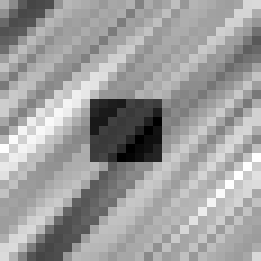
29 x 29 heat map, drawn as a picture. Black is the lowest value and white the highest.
Ninth with the lowest average: centre. Odd patch: lower, in the centre. Grain: diagonal, up to the right. Slope: none. Histogram: skewed, a long tail of low values.
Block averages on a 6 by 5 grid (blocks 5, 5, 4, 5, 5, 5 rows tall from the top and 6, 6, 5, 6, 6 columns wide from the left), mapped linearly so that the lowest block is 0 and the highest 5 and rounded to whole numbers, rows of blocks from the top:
2 4 4 4 4
4 4 4 4 3
4 4 1 3 4
5 3 0 3 4
4 3 4 4 5
3 3 4 4 4
